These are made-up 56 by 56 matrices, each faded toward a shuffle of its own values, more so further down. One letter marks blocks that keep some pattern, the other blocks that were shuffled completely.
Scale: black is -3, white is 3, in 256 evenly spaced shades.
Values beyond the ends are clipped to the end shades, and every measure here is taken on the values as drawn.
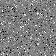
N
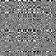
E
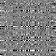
E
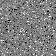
N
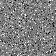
N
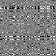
E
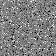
N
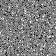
N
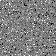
N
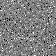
N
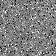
N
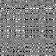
E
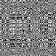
E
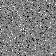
N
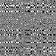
E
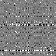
E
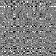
E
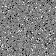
N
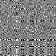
E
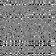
E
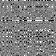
E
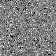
N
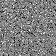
N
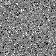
N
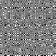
E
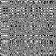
E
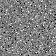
N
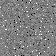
N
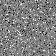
N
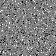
N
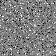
N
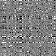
E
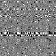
E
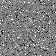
N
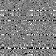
E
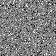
N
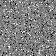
N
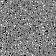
N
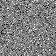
N
